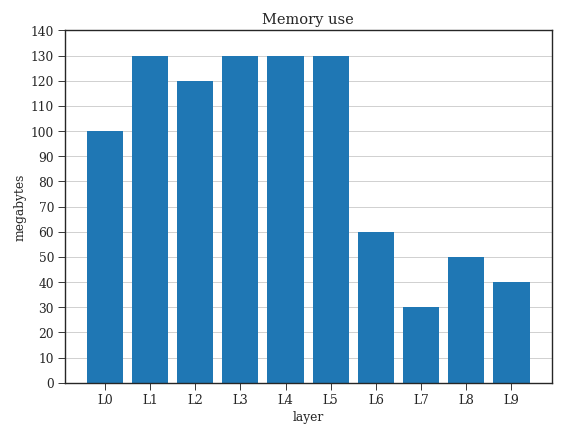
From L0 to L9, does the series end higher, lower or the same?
lower
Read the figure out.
Title: Memory use
x-axis: layer, ticks L0 L1 L2 L3 L4 L5 L6 L7 L8 L9
y-axis: megabytes, ticks 0 10 20 30 40 50 60 70 80 90 100 110 120 130 140
Values:
100 130 120 130 130 130 60 30 50 40
